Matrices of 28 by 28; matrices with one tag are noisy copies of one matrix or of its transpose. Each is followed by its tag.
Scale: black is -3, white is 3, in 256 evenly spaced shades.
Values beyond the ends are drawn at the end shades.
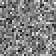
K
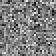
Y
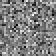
Y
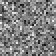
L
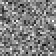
L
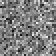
K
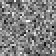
L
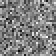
K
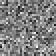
K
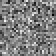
Y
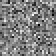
Y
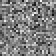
Y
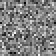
Y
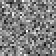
L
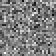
Y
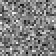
L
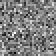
Y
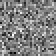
Y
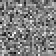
Y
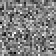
Y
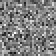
Y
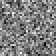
L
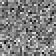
K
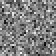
L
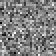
Y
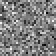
L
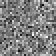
K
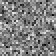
L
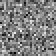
Y
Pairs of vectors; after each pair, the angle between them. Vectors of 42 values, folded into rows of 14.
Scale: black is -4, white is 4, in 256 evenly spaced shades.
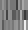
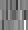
nearly parallel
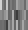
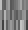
partly aligned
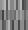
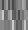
partly opposed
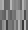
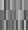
nearly parallel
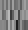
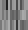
partly aligned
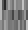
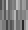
orthogonal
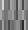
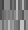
nearly opposite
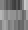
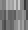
nearly opposite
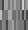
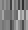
partly opposed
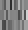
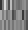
partly opposed
